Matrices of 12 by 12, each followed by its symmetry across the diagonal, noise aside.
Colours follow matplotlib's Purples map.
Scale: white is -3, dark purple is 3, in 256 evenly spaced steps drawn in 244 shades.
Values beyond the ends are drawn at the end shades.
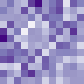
symmetric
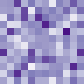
antisymmetric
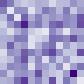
symmetric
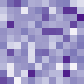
antisymmetric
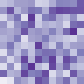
neither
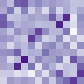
symmetric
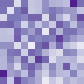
symmetric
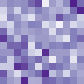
neither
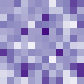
antisymmetric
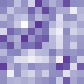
symmetric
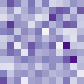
neither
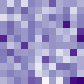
neither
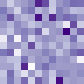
antisymmetric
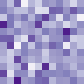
antisymmetric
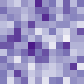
neither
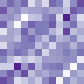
symmetric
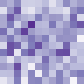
neither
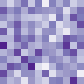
antisymmetric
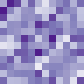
symmetric
